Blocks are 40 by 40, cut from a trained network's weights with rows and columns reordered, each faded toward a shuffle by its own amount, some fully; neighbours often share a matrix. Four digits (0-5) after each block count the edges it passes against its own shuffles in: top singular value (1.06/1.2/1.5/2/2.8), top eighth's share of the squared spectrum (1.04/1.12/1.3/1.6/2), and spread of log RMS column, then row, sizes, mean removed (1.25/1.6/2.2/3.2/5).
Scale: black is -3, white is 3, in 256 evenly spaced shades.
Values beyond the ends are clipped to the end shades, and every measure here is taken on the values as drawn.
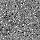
0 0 0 0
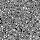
0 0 0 0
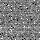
2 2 0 0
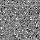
1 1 1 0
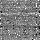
2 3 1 0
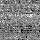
3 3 0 1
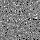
1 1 0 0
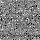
1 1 0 0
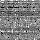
4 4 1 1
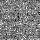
1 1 0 0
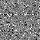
3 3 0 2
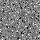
0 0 0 0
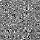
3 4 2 1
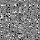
3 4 2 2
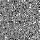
1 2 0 0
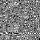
3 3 0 1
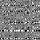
4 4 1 3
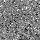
0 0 0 0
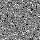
1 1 0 0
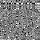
3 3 0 2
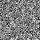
1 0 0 0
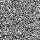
1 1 0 0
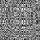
4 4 2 1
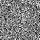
2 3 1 0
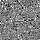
1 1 0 0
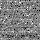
2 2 0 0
